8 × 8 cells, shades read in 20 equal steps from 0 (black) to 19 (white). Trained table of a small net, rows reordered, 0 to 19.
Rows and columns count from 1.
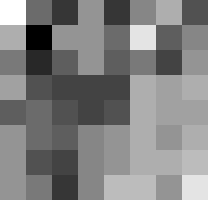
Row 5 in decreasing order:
13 12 12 8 7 6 6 5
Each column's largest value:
19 9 11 11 14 17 13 17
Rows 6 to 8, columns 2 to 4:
8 7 10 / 6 5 10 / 9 4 10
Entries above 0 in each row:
8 7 8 8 8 8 8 8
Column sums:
93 48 49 73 66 102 84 96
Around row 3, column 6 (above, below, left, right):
17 13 7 5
